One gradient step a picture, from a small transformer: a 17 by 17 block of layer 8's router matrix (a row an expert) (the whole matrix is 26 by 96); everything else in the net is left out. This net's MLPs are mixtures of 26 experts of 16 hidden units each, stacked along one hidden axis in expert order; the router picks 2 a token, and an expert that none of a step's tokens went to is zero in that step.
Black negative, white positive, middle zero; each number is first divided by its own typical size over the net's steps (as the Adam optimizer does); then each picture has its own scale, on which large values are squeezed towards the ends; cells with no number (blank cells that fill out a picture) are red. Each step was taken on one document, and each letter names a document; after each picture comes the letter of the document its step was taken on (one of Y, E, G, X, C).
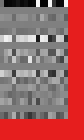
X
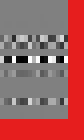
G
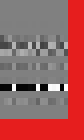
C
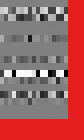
X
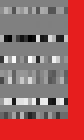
G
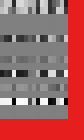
C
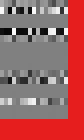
C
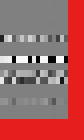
G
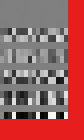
X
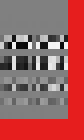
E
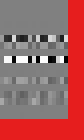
G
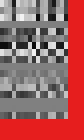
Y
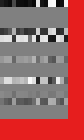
E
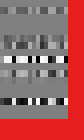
G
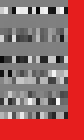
X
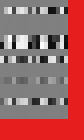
E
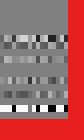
E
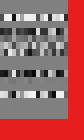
Y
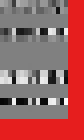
C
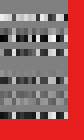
Y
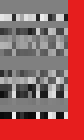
Y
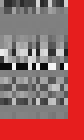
E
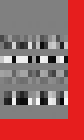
G
